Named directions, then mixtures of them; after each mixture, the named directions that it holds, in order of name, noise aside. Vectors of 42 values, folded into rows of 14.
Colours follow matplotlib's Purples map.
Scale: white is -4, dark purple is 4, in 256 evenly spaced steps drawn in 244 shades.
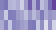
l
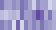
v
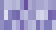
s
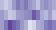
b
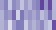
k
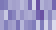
l, v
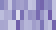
k, v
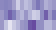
b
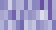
k, s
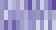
b, l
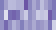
l, s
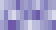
b, s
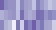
b, v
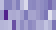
s, v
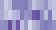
b, v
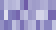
s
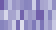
l, v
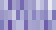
k, l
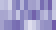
b, k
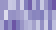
b, l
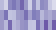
l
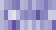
b, s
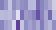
k, v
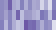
b, k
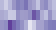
b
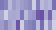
l, v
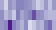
b, k
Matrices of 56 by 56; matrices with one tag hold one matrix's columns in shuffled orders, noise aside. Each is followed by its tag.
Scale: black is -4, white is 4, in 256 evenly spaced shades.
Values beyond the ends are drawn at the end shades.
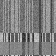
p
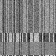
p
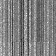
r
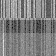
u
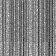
r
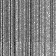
r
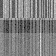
u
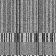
p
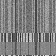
p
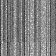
r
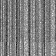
r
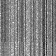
r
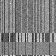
p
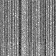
r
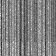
r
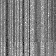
r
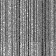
r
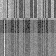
u
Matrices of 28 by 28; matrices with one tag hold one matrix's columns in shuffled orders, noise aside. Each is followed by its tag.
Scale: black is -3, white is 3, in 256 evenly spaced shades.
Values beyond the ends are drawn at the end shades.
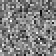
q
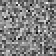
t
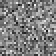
t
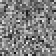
q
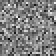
t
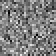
q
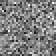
t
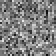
q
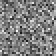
t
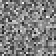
t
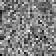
q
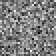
t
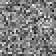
t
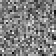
q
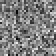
q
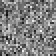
q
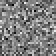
t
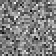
t
